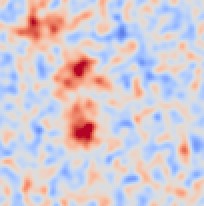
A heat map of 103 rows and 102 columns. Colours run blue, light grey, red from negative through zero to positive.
There are no lone odd cells. No row or column stands out. There are three bumps. The centre is the ninth with the highest average. No regular stripes run through it. Overall the values sit about 50% of the way up the scale.
